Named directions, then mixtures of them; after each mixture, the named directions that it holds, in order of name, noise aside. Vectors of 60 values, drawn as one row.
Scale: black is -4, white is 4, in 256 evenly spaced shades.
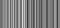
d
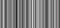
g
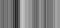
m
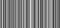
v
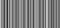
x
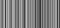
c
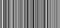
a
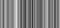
g, m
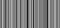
a, d, g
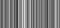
d, g, m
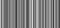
g, v, x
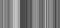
m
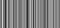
a, g, v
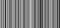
c, v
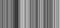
m, v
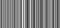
d, v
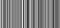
d, v, x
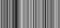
g, m, x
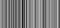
d, g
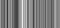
d, m, x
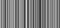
a, c, x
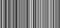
a, g, v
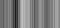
m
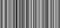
g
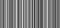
a, g, v
